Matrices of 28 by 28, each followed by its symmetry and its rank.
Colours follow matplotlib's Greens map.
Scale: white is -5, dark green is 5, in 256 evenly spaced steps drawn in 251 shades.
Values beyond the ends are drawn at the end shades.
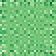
antisymmetric, rank two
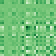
symmetric, rank two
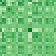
symmetric, rank two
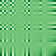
symmetric, rank one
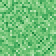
symmetric, full rank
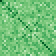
symmetric, full rank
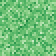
symmetric, full rank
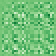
antisymmetric, rank two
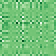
antisymmetric, rank two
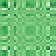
symmetric, rank two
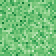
symmetric, full rank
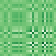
symmetric, rank one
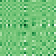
symmetric, rank two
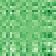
antisymmetric, rank two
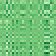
neither, rank two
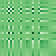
symmetric, rank one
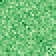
symmetric, full rank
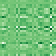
neither, rank two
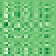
neither, rank two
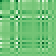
symmetric, rank one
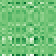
neither, rank two
